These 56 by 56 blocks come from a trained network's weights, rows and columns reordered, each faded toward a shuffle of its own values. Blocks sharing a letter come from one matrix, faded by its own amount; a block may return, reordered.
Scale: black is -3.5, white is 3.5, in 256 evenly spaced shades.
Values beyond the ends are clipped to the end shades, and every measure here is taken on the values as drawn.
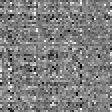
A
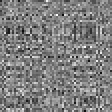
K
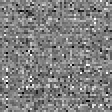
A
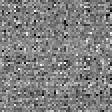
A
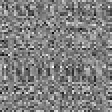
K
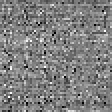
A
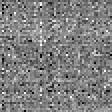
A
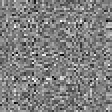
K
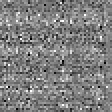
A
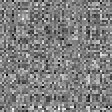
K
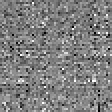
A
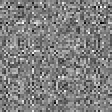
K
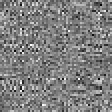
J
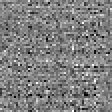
A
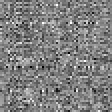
K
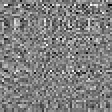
J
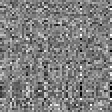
J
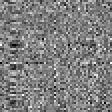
K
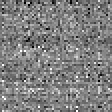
A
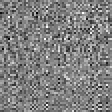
K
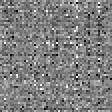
A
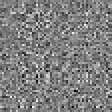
J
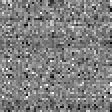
A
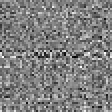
J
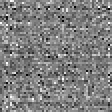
A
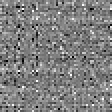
A
